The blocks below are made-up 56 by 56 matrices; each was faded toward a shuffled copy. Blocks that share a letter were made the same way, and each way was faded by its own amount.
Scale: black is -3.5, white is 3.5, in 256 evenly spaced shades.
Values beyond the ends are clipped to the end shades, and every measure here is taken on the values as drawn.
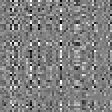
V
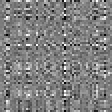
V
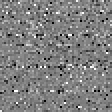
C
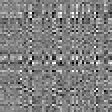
V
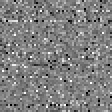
C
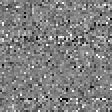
C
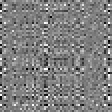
V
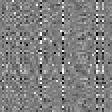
V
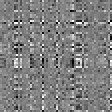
V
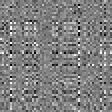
V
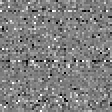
C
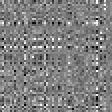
V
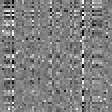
V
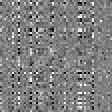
V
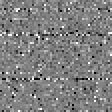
C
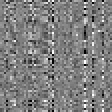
V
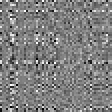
V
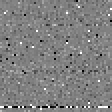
C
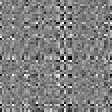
V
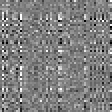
V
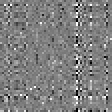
V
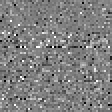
C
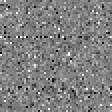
C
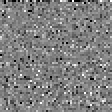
C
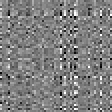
V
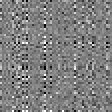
V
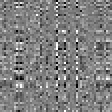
V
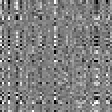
V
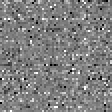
C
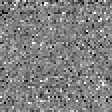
C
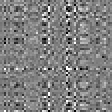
V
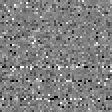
C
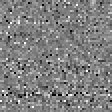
C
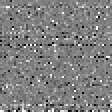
C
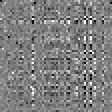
V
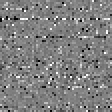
C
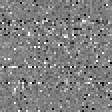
C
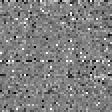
C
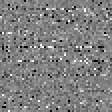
C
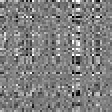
V
